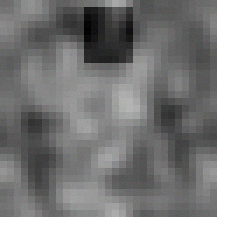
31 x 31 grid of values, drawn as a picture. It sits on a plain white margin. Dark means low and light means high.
Roughest part: top middle. Grain: blotchy. Ninth with the lowest average: top middle. Odd patch: lower, in the top middle. Calmest part: top right. Ninth with the highest average: centre.
